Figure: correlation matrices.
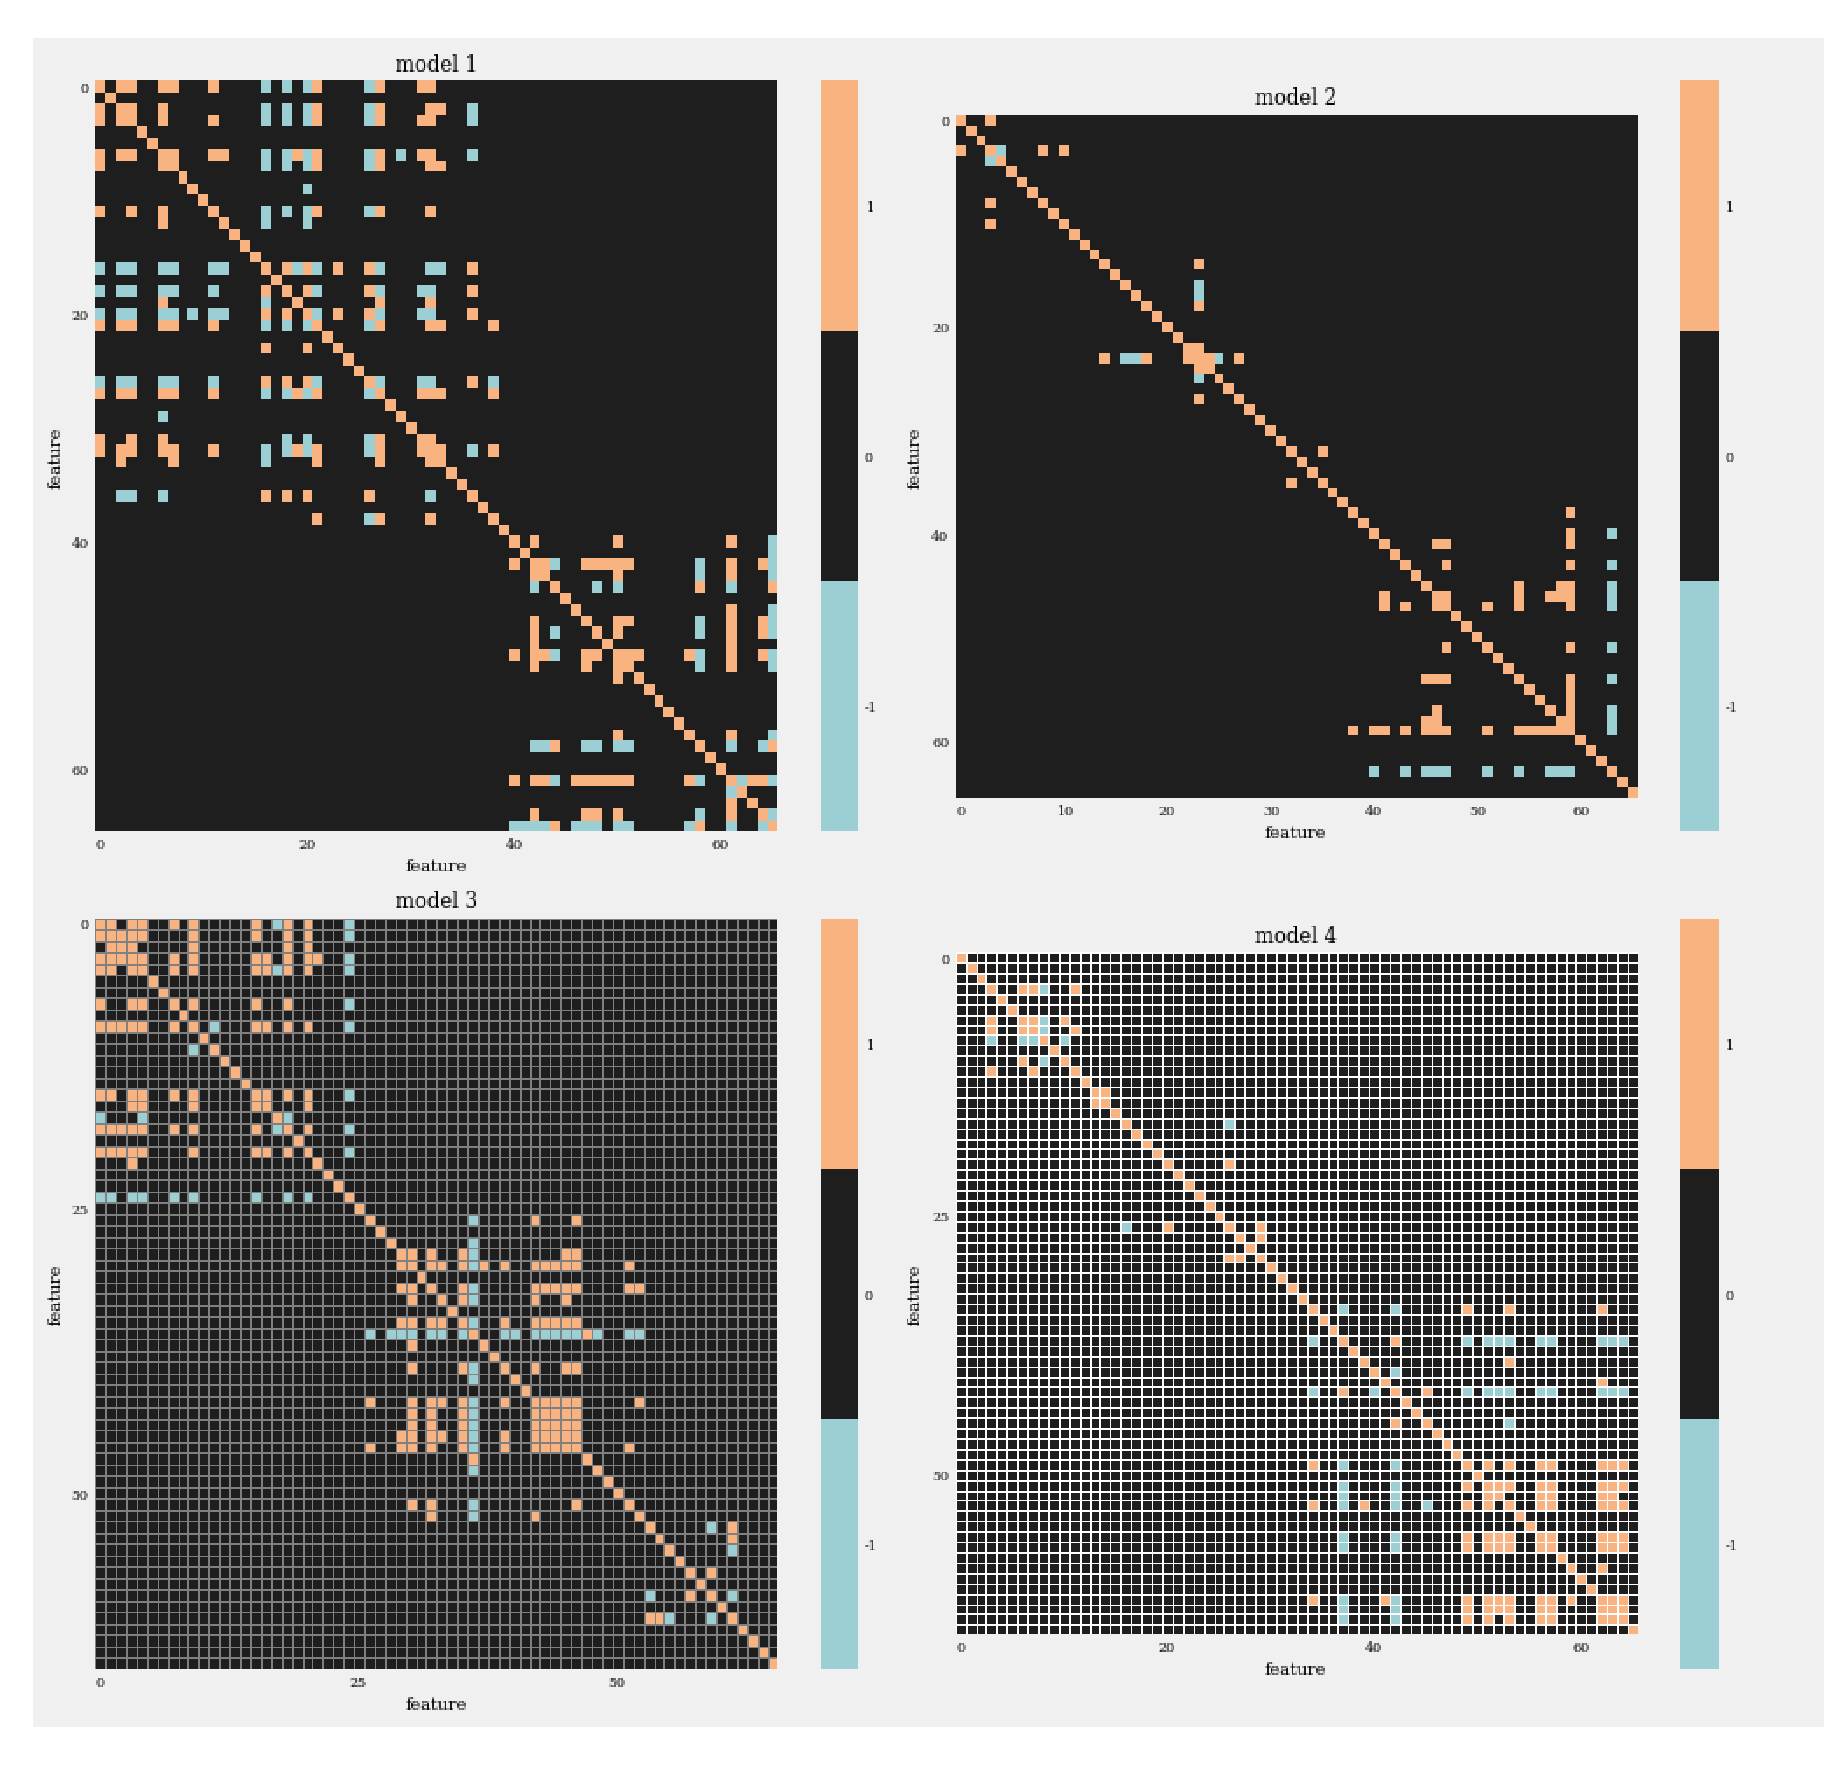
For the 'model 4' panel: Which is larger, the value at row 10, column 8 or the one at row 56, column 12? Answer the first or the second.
the second
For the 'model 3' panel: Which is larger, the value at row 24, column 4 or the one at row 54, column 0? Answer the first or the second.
the second
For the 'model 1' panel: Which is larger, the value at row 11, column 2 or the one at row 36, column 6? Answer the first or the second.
the first
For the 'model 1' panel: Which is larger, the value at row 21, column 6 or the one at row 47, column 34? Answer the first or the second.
the first
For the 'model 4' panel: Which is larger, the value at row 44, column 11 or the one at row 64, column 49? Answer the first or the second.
the second
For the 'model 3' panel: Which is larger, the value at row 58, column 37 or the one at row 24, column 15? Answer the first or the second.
the first
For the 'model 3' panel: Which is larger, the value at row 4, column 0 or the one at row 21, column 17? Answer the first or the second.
the first
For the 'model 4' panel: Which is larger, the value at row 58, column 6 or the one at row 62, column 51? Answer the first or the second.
the second
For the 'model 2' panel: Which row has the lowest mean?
63
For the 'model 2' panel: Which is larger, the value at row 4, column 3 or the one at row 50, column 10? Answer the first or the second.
the second
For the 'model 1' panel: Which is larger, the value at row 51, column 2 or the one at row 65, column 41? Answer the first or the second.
the first
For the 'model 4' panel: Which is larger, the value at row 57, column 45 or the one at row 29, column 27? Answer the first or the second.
the second
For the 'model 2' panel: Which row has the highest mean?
59
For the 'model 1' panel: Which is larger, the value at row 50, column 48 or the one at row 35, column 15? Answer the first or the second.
the first
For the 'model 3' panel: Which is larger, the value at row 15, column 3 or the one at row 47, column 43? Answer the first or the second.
the first
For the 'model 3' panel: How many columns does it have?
66
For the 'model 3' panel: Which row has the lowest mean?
36
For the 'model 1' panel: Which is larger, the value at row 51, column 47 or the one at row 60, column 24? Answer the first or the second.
the first
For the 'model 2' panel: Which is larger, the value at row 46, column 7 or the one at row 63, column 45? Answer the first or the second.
the first
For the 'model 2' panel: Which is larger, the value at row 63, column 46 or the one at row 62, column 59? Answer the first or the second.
the second
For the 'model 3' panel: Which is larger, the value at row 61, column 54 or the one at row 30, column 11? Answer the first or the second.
the first
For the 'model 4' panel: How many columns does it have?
66
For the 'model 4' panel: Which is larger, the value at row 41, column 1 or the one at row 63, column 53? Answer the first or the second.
the second
